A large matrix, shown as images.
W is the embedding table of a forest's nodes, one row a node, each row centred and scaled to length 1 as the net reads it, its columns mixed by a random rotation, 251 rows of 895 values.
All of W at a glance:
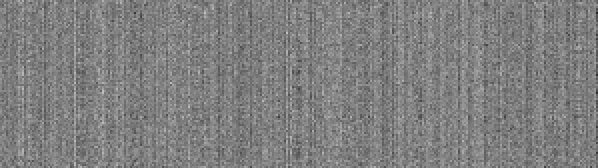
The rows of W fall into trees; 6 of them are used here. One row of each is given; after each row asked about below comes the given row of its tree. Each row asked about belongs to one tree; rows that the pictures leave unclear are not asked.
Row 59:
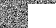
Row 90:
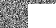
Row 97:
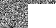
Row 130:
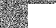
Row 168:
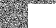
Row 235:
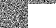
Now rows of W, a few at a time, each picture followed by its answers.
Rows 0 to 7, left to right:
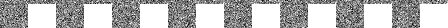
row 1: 59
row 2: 90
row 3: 168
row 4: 168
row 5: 90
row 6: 235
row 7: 168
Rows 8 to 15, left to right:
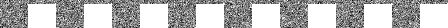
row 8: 59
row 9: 235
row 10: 97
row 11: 59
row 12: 90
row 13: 97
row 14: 59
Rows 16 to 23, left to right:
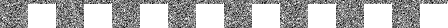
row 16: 97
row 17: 59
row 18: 97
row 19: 97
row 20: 97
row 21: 97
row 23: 168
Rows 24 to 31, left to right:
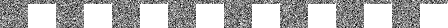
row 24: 97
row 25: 97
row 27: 90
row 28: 59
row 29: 90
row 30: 168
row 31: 168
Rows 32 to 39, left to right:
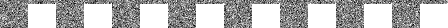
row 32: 97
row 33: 130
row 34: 59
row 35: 59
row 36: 90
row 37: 168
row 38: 90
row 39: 168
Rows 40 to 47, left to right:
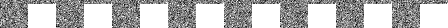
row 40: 59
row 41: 235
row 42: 90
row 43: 168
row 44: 130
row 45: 130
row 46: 168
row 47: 59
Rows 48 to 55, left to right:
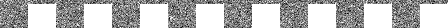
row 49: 130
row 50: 90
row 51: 97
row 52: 59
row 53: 97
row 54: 168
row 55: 97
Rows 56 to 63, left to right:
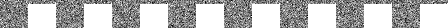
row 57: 90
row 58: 97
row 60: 90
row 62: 97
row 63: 59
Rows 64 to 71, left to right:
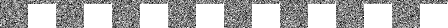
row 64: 59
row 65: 90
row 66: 168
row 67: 235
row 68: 235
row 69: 168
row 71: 90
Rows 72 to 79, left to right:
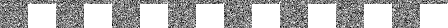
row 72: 168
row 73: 168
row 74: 90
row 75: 59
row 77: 235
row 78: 130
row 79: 59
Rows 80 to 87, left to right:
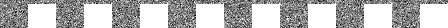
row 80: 59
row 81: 97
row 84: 97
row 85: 168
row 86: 90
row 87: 130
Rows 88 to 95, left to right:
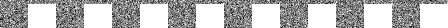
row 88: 235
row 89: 90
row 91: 59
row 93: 59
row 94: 235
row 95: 168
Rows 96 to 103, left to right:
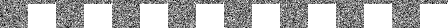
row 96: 90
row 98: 168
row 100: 235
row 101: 59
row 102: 97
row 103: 97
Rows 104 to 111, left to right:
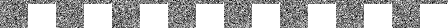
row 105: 235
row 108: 90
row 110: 90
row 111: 97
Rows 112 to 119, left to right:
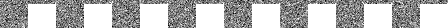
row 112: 90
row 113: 90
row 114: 235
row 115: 90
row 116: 168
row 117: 97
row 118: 90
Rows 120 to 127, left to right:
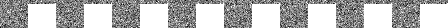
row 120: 59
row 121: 97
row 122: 235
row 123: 168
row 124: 90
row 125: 90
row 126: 97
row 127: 130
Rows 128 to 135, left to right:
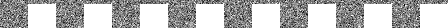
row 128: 235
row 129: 90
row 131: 90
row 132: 90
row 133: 59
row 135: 90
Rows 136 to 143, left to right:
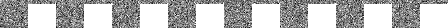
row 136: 235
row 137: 59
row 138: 90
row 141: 130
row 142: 90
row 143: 59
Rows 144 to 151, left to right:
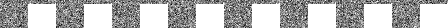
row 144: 168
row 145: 59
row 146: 97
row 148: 168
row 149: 90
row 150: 59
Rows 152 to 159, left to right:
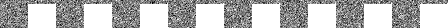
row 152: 59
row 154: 97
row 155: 235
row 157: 168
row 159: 90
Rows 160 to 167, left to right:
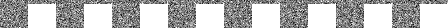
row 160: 235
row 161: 59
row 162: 168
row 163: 90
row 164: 90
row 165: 59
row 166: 59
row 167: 168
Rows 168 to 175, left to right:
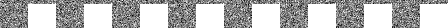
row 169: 97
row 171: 59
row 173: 59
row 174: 59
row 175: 59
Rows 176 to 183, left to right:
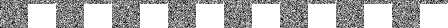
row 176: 59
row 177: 168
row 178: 59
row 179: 168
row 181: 235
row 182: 235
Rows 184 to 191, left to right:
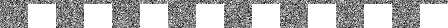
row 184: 168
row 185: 59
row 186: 168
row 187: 97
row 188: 90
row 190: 97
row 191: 97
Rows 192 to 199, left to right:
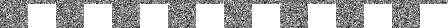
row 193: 97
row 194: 130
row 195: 168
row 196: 97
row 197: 168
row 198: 97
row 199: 59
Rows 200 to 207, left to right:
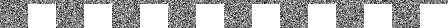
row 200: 168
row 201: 59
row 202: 90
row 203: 130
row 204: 97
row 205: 90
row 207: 97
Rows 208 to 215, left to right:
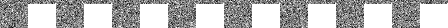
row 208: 97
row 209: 90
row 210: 130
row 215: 130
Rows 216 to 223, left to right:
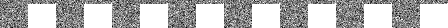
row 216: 97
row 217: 90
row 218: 130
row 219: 59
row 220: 59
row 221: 168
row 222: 90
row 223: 235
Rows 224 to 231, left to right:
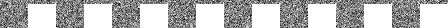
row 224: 90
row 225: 235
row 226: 90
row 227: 90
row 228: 90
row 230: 130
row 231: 90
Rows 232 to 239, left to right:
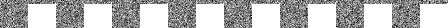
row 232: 130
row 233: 90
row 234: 59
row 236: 90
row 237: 90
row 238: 235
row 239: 59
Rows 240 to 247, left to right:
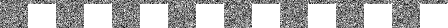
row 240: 168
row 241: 97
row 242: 97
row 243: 90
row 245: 130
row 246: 168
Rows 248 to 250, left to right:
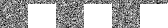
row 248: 90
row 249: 97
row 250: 59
